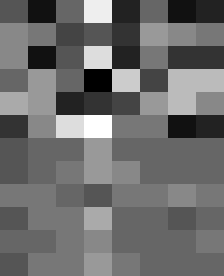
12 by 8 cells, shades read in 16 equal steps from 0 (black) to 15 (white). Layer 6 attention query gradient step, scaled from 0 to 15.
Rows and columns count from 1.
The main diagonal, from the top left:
5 7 5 0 4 7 6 6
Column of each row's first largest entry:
4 6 4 5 7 4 4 4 7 4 4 4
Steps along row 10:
up same up down same down up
